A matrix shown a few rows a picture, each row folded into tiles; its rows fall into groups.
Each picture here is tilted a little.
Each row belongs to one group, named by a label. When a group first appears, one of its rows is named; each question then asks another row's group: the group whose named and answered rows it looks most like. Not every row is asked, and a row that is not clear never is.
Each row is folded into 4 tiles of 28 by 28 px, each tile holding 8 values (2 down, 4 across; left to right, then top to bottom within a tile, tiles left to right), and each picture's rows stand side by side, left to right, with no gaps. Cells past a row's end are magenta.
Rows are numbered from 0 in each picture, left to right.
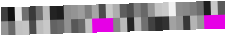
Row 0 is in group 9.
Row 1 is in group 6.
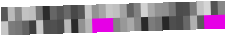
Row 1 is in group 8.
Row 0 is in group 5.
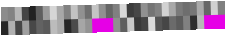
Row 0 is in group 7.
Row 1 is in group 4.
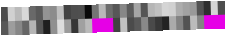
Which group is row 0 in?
6
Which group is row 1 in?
6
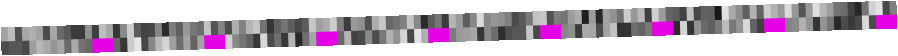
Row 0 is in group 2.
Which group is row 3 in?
6
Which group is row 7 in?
8
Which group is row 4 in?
8
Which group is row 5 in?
7
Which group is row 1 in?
9
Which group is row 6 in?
7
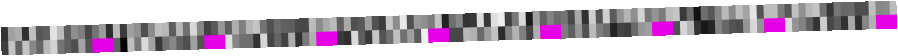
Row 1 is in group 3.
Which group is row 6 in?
7
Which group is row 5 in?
3
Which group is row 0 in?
7
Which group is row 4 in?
4
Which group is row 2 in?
5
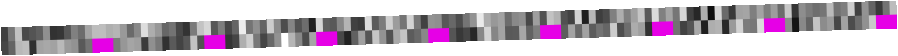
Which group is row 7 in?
3
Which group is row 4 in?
2
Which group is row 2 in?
9
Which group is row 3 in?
4
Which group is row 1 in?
8
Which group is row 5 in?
7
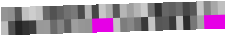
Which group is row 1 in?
5
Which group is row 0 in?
2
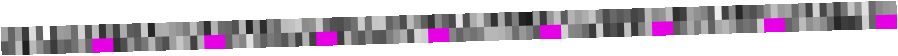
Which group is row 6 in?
9
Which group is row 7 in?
3
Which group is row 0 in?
3
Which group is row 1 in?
4
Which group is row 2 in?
7
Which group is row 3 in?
6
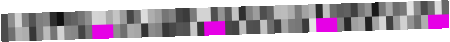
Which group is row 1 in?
8
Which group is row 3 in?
4
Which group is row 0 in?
9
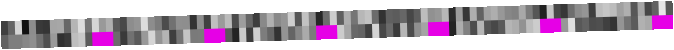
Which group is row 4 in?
6
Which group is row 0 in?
7
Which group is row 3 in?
5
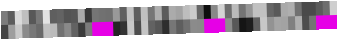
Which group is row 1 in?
3
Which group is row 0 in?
9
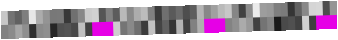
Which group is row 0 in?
8
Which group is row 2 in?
8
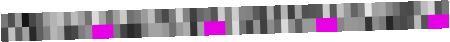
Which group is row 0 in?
7
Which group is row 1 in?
2
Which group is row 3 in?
8
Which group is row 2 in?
6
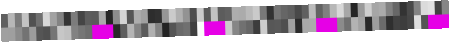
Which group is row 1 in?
4
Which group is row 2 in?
5
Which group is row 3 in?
8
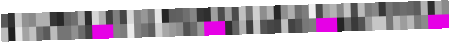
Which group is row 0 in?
9
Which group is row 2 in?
3
